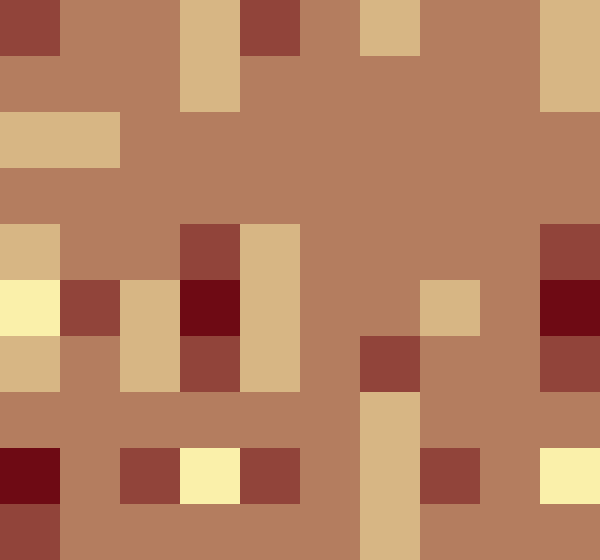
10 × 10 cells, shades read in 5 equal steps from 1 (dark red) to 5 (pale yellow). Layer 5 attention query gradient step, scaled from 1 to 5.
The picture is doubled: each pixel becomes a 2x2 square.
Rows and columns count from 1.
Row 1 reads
2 3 3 4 2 3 4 3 3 4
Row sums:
31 32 32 30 30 30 30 31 30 30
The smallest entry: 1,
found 3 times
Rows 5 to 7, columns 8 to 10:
3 3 2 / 4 3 1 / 3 3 2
